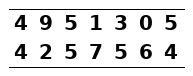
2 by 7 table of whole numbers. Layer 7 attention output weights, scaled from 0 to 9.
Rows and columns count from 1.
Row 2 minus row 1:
0 -7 0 6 2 6 -1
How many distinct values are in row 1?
6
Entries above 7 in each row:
1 0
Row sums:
27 33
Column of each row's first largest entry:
2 4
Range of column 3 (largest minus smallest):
0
